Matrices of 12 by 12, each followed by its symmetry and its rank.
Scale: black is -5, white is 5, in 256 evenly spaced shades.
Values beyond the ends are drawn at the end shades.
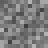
symmetric, full rank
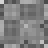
symmetric, rank two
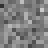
neither, full rank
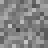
neither, full rank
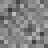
symmetric, full rank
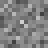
symmetric, full rank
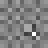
symmetric, rank two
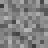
neither, full rank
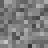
neither, full rank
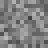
neither, full rank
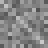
symmetric, full rank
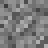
symmetric, full rank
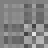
symmetric, rank two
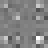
symmetric, rank two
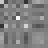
symmetric, rank two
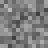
symmetric, full rank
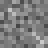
symmetric, full rank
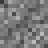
symmetric, full rank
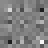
symmetric, rank two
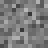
neither, full rank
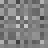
symmetric, rank two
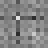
symmetric, rank two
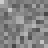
symmetric, full rank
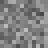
neither, full rank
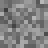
neither, full rank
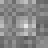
symmetric, rank two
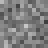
neither, full rank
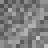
symmetric, full rank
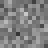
neither, full rank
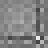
symmetric, rank two
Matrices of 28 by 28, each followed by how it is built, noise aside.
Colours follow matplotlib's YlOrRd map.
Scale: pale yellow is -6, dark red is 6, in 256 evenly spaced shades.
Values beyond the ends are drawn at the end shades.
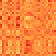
low rank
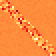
banded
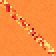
banded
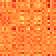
low rank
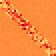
banded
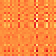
low rank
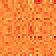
low rank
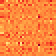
low rank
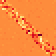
banded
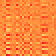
low rank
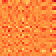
low rank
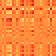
low rank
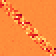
banded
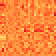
low rank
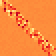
banded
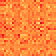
low rank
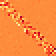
banded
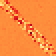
banded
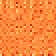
low rank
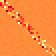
banded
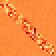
banded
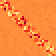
banded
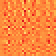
low rank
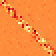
banded
